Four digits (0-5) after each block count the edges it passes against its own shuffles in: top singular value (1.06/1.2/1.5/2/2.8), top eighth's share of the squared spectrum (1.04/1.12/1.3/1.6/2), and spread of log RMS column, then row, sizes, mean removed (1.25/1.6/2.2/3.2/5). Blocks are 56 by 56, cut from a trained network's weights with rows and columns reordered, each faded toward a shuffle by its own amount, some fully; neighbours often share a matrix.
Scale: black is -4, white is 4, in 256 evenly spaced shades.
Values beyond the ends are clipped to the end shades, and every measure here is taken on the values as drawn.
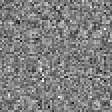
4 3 1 1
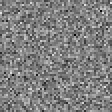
1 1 0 0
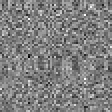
4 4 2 2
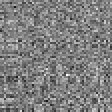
4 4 1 2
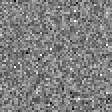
2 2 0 0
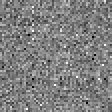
3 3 0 0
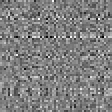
4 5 2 3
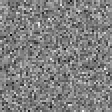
0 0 0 0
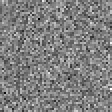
0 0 0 0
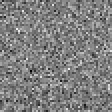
0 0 0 0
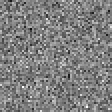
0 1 0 0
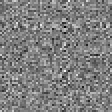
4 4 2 1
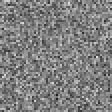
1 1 0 0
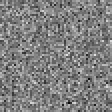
2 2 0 0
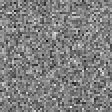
3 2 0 0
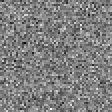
2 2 0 0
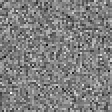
0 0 0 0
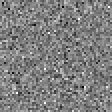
2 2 0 0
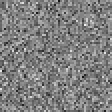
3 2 0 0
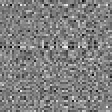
4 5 2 3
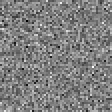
2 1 0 0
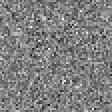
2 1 0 0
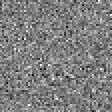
0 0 0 0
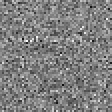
3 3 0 2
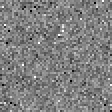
0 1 0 0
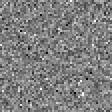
1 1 0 0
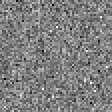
1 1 0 0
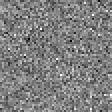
1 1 0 0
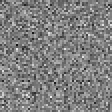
3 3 1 1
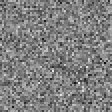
1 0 0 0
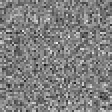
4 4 1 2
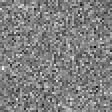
0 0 0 0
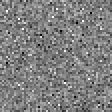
0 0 0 0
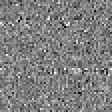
3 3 0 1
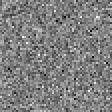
1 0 0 0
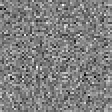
3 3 0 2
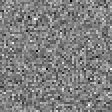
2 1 0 0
